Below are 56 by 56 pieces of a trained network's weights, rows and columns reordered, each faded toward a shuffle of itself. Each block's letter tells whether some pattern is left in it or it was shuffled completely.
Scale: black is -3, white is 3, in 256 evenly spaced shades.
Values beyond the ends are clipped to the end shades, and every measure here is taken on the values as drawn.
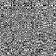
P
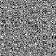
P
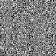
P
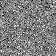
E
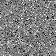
E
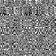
P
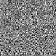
P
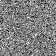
E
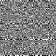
P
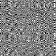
P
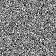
E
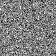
E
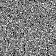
E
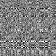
P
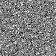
E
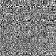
P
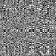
P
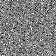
E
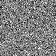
E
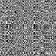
P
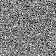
E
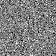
E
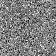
E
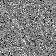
E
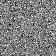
E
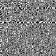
P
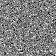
E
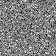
E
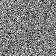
E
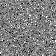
E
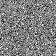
E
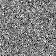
E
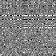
P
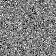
E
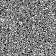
E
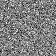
E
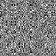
P
